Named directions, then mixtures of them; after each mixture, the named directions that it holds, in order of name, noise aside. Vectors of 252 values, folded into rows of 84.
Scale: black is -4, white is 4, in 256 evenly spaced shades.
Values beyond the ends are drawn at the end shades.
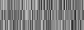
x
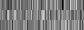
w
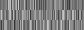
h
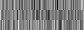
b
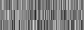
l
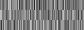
b, h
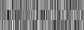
l, w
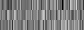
w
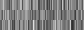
l, x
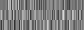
h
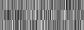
l, x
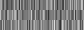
b, w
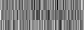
b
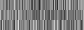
b, l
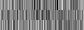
b, w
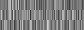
h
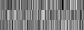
w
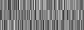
b, h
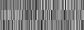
l, x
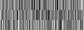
b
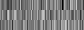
w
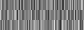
b, w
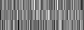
b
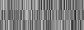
x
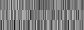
h, l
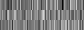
w
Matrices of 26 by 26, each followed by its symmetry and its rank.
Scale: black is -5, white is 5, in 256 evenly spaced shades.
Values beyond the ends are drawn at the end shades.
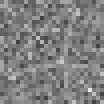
symmetric, full rank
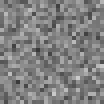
neither, full rank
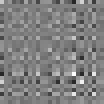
symmetric, rank two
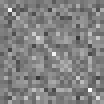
symmetric, rank five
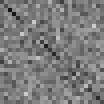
symmetric, full rank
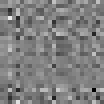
neither, rank three
